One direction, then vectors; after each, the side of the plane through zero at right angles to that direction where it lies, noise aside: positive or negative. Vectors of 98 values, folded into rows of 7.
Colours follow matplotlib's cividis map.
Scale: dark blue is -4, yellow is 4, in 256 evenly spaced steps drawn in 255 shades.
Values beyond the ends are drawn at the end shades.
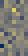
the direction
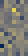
positive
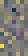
negative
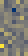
negative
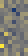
negative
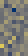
negative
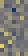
negative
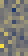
negative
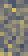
positive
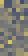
negative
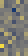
negative
